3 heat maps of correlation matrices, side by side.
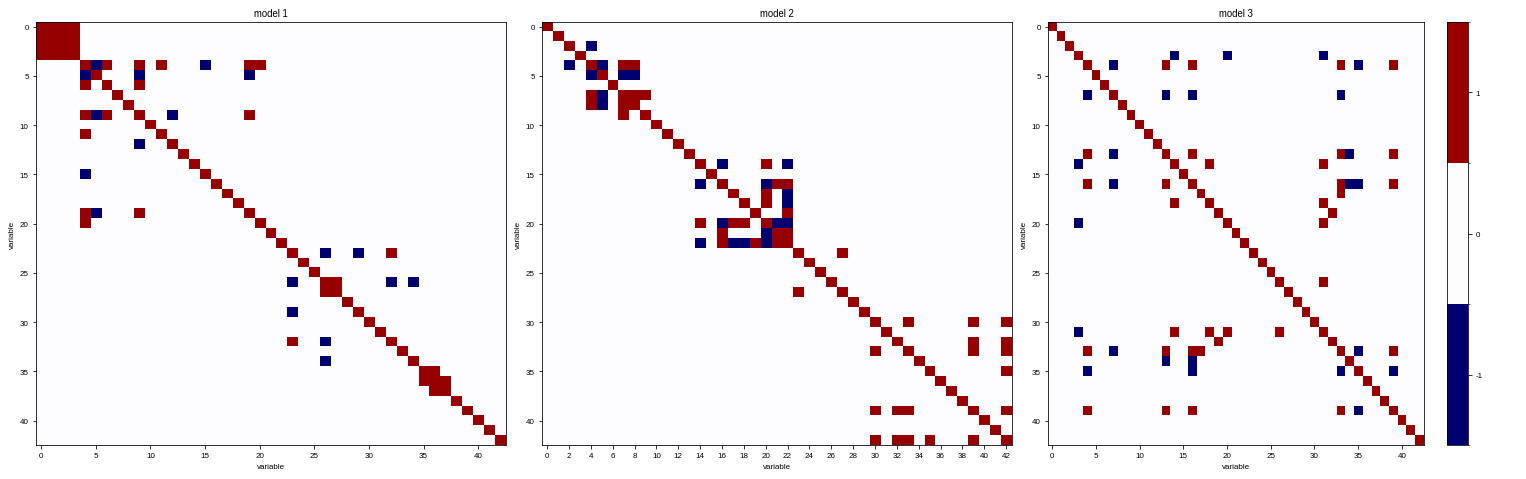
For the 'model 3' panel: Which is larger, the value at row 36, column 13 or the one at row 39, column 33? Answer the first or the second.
the second
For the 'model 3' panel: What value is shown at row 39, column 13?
1
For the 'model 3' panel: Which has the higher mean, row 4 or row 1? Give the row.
4
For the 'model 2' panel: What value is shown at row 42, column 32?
1
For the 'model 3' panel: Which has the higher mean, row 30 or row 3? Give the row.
30
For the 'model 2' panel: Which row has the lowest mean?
5
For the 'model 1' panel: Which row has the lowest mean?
5
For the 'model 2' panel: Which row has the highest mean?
42
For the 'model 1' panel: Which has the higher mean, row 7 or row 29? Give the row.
7
